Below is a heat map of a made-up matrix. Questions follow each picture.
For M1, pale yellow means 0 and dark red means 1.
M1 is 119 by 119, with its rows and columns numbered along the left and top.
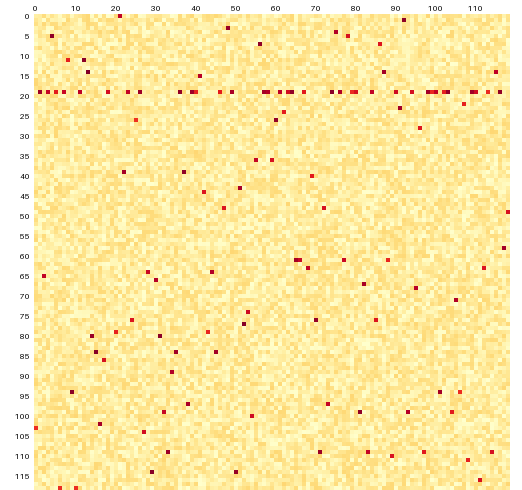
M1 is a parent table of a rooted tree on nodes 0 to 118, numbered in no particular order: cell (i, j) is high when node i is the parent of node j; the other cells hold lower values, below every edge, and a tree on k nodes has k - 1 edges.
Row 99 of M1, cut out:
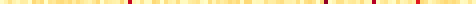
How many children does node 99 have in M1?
4
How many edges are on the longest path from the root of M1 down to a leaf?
3
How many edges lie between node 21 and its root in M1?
3
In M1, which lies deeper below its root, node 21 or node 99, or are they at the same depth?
node 21
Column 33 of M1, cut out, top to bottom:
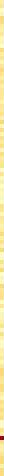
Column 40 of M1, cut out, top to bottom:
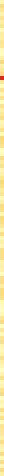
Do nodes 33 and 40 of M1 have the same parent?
no
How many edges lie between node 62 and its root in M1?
3
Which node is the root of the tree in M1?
19
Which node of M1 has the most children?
19
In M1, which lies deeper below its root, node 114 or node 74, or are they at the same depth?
node 114
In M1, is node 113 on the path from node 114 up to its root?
no
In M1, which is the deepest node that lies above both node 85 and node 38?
19
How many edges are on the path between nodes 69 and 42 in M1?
5
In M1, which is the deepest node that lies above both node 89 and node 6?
19
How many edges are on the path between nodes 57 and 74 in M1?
2
